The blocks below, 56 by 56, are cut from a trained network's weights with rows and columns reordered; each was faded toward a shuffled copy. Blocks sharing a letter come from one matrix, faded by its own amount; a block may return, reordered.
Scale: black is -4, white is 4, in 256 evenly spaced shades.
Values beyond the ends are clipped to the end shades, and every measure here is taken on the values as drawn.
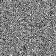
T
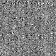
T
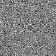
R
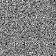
R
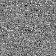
R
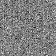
T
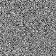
R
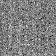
T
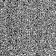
T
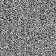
T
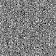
T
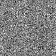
T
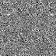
R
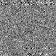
R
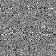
R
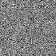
R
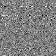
R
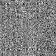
T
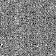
T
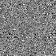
R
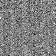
T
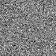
R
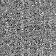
T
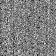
T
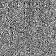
T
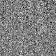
T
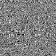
R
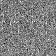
T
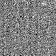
T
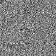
R
